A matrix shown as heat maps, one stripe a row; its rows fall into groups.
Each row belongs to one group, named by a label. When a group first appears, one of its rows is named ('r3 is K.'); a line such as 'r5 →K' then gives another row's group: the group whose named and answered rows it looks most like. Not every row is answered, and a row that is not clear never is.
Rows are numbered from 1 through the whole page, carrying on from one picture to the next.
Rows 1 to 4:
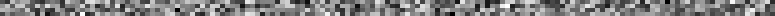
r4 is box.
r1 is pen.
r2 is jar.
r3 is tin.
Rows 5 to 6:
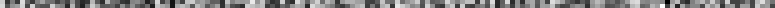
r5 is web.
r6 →web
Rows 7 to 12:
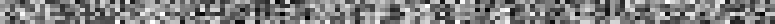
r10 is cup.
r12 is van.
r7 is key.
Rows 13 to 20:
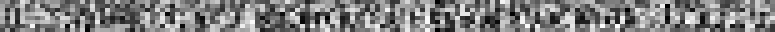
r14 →web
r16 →cup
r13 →jar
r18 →cup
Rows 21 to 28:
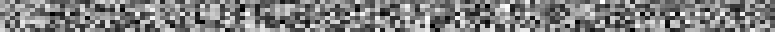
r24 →pen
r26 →cup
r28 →tin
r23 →van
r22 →jar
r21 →box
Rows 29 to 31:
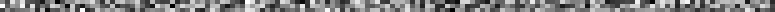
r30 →web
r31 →box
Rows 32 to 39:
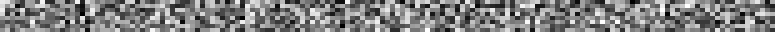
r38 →tin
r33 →key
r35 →web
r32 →tin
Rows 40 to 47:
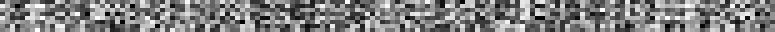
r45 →van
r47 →cup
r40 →tin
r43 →tin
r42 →box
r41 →key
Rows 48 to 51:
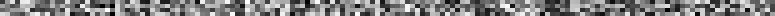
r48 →pen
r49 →van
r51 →key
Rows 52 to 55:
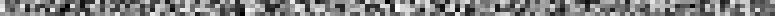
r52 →cup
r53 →web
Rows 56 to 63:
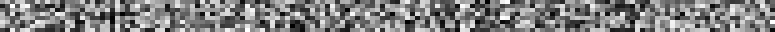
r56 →jar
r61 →key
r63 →pen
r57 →pen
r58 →pen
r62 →key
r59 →cup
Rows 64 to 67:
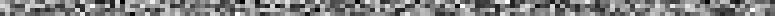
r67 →jar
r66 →tin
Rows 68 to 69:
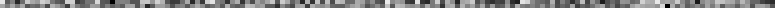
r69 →web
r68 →key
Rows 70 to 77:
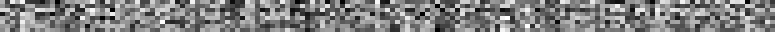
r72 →key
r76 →box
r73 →pen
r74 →van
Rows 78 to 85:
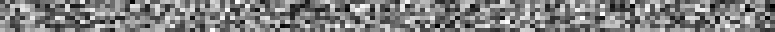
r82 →tin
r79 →pen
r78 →jar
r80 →pen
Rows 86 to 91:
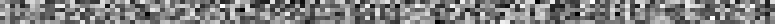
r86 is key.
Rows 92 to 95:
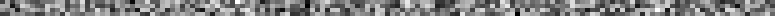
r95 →pen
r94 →cup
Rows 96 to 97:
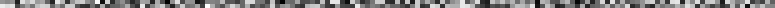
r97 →key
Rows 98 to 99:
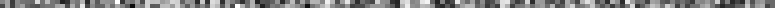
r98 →jar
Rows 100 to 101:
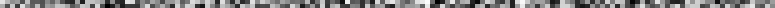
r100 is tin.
